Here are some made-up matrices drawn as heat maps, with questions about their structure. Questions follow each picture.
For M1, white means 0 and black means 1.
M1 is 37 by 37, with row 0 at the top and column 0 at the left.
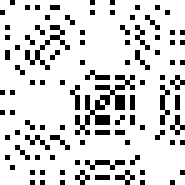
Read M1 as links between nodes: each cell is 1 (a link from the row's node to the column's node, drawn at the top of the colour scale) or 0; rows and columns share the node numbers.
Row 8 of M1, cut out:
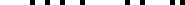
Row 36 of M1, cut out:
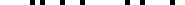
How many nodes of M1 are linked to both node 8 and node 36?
6
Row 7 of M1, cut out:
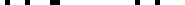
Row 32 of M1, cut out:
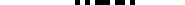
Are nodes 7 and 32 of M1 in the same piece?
yes
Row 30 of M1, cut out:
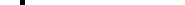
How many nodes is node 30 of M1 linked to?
1
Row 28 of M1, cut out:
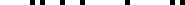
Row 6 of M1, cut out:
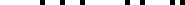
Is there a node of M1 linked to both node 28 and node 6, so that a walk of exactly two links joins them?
yes
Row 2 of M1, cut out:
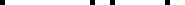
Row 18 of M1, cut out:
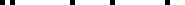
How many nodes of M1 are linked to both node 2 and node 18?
3
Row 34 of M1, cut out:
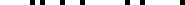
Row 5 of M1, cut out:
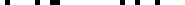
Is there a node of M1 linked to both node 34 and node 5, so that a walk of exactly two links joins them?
no
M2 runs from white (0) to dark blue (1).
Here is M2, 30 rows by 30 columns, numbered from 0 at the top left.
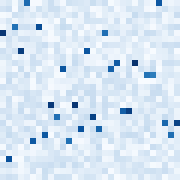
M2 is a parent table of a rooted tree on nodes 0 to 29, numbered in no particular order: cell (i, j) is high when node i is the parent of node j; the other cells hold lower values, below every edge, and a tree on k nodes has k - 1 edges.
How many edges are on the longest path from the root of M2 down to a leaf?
4
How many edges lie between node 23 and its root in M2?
0
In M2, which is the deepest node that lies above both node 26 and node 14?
5
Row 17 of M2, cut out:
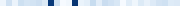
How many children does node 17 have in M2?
2
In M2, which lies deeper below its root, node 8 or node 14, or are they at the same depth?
node 14
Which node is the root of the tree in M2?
23
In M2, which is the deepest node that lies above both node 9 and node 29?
11
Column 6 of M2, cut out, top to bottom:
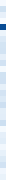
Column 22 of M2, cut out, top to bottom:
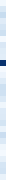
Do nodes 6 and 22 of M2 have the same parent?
no
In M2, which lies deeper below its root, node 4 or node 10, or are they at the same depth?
node 4
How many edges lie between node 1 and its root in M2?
4
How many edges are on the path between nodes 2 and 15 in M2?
8
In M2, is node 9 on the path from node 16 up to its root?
no
